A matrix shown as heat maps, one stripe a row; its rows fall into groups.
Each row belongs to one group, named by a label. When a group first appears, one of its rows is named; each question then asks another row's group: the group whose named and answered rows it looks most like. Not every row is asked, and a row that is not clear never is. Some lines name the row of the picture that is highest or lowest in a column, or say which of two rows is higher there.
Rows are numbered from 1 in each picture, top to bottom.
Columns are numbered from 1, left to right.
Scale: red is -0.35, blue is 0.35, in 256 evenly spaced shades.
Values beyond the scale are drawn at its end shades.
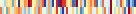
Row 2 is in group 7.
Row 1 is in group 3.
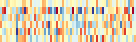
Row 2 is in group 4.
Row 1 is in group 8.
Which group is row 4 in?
8
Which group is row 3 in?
7
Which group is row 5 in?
7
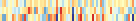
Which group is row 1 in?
4
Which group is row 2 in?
3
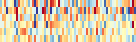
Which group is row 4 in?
3
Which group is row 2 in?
8
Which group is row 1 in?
3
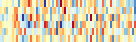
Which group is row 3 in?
4
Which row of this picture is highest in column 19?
2
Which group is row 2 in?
8
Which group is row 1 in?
3
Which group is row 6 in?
4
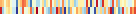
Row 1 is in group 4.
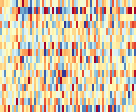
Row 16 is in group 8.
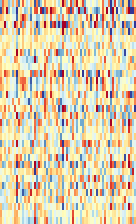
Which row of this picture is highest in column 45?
11
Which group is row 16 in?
8
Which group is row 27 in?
7
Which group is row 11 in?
8
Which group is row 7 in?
8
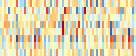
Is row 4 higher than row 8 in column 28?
No
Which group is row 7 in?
7
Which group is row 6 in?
7
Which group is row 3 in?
8
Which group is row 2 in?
8
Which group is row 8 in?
4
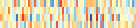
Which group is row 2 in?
8
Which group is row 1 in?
3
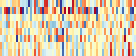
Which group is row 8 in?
7
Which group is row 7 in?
7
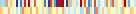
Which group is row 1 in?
7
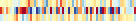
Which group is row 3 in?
4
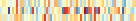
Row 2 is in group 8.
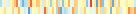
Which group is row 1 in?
4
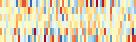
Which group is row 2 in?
3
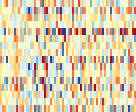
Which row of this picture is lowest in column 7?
12
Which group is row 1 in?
8
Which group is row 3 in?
3
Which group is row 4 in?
4
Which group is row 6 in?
8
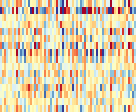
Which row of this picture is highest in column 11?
8
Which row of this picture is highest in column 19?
2
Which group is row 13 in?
3
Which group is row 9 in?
4
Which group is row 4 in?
3
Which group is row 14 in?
3
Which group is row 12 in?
7
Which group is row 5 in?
7
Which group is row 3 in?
4
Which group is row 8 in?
4
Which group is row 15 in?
4
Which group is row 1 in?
7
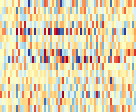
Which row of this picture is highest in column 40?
9
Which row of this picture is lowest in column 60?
9
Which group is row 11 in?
4
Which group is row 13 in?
7
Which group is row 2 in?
7
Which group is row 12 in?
8
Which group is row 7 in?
4
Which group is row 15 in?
3
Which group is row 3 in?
4
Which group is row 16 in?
7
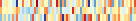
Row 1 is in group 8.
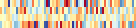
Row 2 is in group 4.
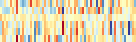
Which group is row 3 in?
8
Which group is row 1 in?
4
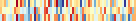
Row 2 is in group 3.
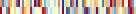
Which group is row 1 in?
7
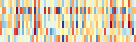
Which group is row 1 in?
7
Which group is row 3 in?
7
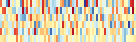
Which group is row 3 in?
4
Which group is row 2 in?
4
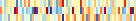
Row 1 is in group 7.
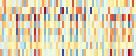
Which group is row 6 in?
7
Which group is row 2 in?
8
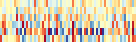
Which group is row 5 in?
4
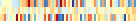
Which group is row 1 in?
3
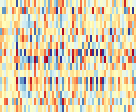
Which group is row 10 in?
7
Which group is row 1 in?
7
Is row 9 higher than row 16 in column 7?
No
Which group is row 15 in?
8
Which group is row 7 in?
8
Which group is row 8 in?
4
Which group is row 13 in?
4
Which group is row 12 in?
4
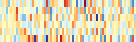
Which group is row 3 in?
4
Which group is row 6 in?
3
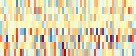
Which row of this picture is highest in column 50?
7
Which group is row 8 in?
8
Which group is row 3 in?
8
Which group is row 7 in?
8
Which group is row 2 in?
7
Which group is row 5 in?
4
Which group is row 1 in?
7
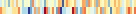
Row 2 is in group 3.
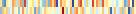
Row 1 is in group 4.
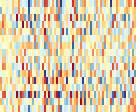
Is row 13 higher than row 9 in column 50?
Yes
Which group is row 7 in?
3
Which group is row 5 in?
8
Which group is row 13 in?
8
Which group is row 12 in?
3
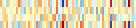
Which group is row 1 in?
7
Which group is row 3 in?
8
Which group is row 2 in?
4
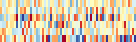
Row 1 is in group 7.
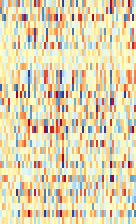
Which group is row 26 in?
8
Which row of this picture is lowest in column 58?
16
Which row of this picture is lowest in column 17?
19
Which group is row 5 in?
3
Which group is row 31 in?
3
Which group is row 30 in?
4
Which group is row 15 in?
8
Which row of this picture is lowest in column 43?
28
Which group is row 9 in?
7
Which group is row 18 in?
3
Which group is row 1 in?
7
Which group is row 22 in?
8
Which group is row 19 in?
3
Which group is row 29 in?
3
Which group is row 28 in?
7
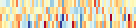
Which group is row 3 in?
7
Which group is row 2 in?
8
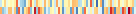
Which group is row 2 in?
7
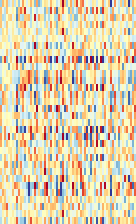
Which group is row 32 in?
4
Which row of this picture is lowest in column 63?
26
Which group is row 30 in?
8
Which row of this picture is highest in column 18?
14
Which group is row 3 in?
7
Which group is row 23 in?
4
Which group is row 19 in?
4
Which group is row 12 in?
3
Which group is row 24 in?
8
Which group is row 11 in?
3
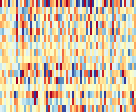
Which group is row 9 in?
8
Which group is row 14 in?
3
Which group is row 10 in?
3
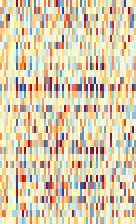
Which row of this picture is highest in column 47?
13
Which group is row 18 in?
7
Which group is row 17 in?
3
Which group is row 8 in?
8
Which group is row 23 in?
4
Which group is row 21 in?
3
